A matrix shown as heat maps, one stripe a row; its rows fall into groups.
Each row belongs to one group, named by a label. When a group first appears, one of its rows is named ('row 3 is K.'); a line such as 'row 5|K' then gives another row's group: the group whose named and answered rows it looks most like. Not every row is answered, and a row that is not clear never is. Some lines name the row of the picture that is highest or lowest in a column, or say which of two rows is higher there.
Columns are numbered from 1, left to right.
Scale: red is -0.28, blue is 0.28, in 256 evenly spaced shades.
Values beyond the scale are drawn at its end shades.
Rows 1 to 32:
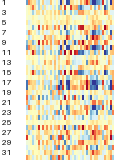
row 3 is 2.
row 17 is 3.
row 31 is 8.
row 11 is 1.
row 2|1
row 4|8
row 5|8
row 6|2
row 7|3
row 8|8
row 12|8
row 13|8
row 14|2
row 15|1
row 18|3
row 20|1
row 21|8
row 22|3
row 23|3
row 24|1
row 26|2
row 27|8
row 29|2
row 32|8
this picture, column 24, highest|20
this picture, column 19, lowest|18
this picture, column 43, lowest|28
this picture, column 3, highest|20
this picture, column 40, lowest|6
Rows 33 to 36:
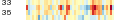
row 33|8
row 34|8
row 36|1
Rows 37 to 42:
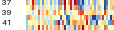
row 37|1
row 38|1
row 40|3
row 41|3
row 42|2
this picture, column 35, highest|40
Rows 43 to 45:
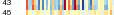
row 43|1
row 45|8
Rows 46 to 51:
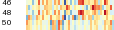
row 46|2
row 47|8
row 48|2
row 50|8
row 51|8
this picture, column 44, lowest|49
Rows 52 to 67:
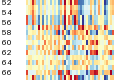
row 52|1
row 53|1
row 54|1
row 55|1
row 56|1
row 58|3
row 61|2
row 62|8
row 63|3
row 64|2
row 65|3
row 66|8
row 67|1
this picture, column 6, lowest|64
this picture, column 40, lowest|57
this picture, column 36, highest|58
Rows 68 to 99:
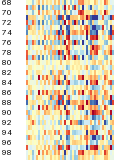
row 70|2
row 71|3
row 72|1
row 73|3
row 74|3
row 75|8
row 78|8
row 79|1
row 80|8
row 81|3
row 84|8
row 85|3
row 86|2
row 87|8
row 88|3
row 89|2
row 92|1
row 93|3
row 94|8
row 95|3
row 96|3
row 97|8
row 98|2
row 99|2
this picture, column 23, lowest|92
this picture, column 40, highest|92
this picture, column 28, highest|92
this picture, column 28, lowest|70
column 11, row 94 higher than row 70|Yes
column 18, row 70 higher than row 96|Yes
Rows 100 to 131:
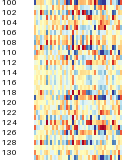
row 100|3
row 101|8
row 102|1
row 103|2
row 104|8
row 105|8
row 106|1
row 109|1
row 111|8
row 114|3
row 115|1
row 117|3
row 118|1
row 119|3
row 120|8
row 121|8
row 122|8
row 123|1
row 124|2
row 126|3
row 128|1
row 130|8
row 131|3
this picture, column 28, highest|118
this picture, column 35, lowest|125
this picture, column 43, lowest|125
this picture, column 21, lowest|125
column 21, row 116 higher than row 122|Yes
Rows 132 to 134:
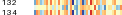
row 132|2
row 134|2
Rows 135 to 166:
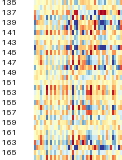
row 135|3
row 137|8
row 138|1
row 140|3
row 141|2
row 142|3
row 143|2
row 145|2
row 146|1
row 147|1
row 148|3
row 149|1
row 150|8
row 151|2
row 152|2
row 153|2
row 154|2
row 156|1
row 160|8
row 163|1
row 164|3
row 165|1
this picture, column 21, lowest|137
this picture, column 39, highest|137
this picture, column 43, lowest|137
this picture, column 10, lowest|137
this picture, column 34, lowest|137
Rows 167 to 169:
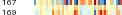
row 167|3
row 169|8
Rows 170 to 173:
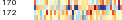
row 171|3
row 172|2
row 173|2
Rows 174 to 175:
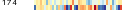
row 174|1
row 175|3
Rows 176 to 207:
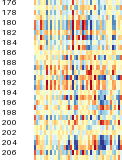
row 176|1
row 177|3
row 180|1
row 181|1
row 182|2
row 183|1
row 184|1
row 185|1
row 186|2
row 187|3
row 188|2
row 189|2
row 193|2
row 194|3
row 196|3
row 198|3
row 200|8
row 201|1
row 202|2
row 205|3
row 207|8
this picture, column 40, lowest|190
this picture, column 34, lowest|200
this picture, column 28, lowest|190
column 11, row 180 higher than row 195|Yes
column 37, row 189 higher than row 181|Yes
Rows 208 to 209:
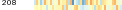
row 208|2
